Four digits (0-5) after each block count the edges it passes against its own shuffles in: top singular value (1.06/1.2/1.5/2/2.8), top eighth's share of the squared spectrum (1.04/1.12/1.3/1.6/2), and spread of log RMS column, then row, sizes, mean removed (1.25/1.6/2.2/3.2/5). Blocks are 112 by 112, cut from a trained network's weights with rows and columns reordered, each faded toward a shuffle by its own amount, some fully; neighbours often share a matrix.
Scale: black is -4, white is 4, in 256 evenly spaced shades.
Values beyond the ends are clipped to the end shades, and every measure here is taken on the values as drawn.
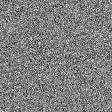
3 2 0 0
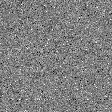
2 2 0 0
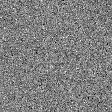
2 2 0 0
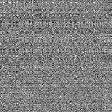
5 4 2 3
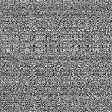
4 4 2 3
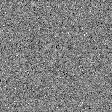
2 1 0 0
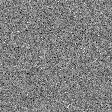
1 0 0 0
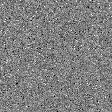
2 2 0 1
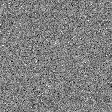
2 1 0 0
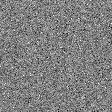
0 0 0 0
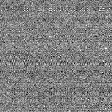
4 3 2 2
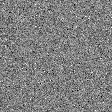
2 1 0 0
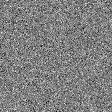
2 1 0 0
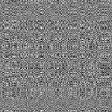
5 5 3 4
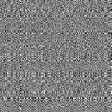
5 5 3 4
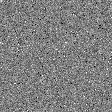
0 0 0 0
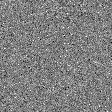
0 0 0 0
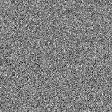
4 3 1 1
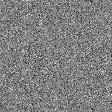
0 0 0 0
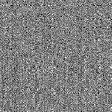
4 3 2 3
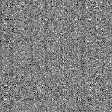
3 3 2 2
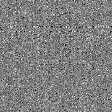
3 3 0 2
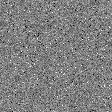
0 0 0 0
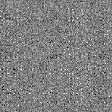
3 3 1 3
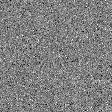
2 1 0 0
